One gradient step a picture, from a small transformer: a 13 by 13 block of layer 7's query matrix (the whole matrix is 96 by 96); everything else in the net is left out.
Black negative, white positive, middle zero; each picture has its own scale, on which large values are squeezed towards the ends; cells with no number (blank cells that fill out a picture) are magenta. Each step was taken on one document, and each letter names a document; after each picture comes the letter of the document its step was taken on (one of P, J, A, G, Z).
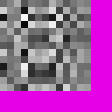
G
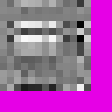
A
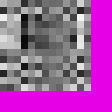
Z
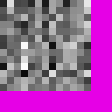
G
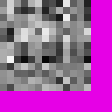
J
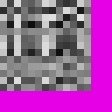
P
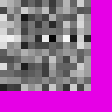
Z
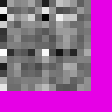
P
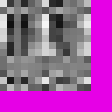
J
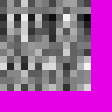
G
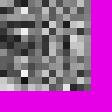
Z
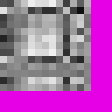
A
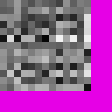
P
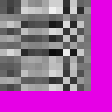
A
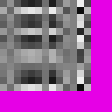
A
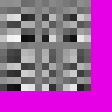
Z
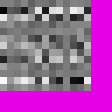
A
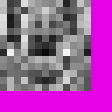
J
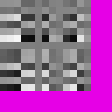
Z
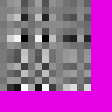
G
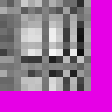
A
